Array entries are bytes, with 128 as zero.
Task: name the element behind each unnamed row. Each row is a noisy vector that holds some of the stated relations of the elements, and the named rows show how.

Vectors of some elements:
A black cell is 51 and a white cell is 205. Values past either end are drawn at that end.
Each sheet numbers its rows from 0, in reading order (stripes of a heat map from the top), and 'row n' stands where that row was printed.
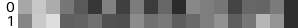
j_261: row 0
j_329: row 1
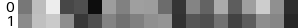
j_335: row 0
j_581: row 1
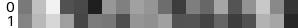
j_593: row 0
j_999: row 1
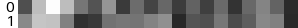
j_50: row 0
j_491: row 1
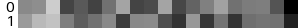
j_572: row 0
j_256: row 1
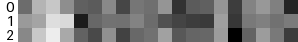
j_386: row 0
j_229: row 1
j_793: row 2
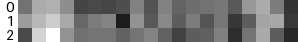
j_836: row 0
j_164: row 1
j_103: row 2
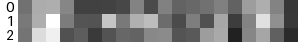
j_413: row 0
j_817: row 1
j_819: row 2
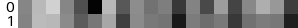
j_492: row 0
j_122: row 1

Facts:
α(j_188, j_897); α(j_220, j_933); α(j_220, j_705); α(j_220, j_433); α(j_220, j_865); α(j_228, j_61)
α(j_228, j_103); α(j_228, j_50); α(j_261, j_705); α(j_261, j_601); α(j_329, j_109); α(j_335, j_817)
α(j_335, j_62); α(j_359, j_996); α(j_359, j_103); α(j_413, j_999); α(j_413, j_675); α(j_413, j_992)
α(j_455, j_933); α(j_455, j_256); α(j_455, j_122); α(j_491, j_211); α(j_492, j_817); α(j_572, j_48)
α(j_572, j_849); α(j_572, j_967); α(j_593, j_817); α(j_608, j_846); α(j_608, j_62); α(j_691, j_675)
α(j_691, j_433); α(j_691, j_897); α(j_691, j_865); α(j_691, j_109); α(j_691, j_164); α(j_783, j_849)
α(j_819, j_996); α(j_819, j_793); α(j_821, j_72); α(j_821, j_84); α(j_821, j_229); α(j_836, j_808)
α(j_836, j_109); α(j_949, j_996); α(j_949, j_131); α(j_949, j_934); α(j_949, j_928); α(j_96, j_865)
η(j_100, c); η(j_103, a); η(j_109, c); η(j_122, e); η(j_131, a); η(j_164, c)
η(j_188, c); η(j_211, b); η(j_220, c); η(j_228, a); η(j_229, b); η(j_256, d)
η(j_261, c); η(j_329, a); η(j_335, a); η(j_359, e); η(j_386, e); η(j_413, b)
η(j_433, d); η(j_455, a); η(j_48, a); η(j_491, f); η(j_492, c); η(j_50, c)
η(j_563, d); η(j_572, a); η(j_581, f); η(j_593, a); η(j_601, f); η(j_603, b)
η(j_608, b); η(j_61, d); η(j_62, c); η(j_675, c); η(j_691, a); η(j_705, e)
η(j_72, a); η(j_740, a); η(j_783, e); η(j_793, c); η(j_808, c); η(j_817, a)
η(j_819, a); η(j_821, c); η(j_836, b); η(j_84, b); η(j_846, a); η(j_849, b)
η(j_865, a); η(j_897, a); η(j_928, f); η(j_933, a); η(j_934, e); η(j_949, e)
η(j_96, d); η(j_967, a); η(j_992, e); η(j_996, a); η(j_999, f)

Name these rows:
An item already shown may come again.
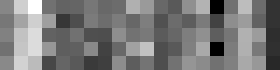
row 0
j_131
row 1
j_603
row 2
j_329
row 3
j_934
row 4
j_691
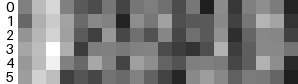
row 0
j_563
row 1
j_992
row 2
j_100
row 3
j_72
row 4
j_865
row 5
j_455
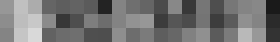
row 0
j_96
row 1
j_581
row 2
j_329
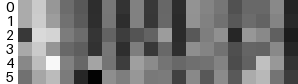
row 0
j_220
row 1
j_220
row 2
j_359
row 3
j_220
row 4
j_897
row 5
j_608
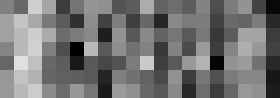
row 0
j_849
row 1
j_261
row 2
j_164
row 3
j_492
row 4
j_949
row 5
j_96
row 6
j_433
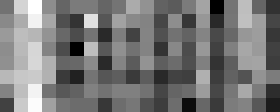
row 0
j_996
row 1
j_62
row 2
j_188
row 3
j_492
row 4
j_808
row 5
j_821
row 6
j_740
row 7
j_61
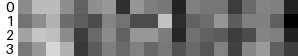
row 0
j_705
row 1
j_783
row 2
j_601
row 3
j_211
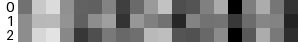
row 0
j_934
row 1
j_705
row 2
j_928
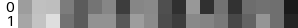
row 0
j_256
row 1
j_933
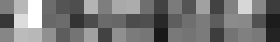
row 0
j_846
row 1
j_228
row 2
j_122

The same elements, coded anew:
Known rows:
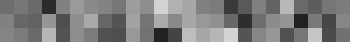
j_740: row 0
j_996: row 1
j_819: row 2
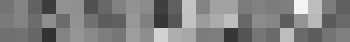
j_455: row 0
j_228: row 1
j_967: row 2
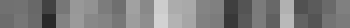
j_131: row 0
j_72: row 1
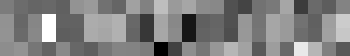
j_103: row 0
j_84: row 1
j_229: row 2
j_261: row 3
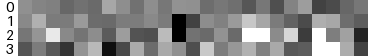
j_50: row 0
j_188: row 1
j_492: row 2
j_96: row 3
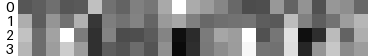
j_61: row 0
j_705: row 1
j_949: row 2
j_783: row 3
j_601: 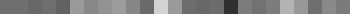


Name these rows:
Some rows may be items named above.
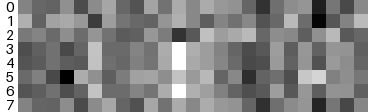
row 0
j_996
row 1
j_934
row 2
j_228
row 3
j_563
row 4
j_61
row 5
j_865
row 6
j_563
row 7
j_996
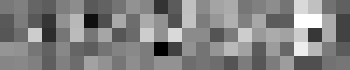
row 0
j_572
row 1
j_96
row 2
j_817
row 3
j_261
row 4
j_100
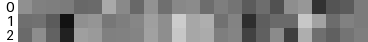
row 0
j_793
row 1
j_933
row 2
j_897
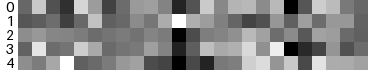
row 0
j_691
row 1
j_256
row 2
j_821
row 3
j_329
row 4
j_608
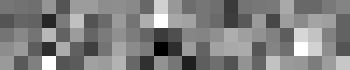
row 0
j_928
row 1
j_433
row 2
j_491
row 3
j_220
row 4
j_849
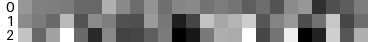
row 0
j_793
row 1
j_819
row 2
j_359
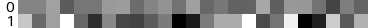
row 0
j_62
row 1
j_359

